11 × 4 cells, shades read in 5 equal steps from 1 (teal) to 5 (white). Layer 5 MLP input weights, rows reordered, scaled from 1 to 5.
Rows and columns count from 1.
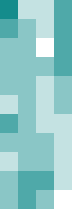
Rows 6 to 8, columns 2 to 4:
3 4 3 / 3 4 4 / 3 3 4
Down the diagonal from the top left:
1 3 5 2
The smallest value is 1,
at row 1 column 1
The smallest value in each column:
1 2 2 2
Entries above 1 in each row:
3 4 4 4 4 4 4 4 4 4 4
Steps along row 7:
up up same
